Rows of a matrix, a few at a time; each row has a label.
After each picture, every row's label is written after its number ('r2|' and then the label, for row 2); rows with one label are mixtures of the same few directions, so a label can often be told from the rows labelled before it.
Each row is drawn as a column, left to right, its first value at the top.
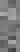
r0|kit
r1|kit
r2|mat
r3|mat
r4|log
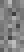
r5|mat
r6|mat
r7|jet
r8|kit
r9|log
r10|mat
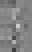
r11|jet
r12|jet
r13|jet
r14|mat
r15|log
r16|mat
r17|log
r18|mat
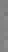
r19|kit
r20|kit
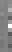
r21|kit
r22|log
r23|log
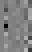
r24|log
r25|log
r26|jet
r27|kit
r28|jet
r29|jet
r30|mat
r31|mat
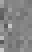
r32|mat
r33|log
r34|log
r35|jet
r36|kit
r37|mat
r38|kit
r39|jet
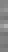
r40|log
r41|log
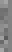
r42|mat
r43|jet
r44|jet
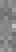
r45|mat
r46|kit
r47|mat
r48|log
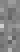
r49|log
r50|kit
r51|mat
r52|jet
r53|log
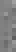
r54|kit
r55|kit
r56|mat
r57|jet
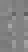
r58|kit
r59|kit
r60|log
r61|kit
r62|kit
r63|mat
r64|kit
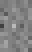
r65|log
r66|kit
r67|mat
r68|log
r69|mat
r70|log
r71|mat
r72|mat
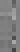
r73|kit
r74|kit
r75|kit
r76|mat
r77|mat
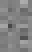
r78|log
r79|log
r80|log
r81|log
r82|log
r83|jet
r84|jet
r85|kit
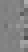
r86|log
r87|log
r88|log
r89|jet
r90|log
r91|kit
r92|jet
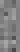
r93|jet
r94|kit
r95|mat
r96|mat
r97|mat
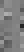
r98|mat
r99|kit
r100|kit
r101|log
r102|log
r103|log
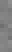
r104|log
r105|log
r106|jet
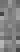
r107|kit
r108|mat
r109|jet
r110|jet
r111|mat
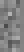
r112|jet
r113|log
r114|kit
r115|mat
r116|jet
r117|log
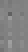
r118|mat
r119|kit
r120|kit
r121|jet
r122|mat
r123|kit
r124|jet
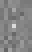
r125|mat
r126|mat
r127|mat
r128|log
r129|mat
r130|kit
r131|jet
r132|mat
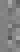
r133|kit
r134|mat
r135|jet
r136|log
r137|jet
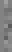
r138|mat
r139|jet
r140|log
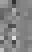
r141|mat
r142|jet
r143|log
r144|jet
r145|kit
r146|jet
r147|kit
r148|mat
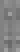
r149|mat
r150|mat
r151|kit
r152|mat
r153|mat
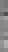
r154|kit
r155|kit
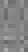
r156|jet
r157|mat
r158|jet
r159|jet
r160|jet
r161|mat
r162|mat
